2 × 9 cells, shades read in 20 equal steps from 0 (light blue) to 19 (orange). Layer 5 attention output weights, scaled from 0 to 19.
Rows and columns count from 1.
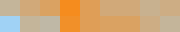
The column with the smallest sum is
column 1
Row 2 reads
0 8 7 18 14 13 13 10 8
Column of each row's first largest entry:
4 4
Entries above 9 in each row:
7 5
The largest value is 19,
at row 1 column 4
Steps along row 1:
up up up down down same down up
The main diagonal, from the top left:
8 8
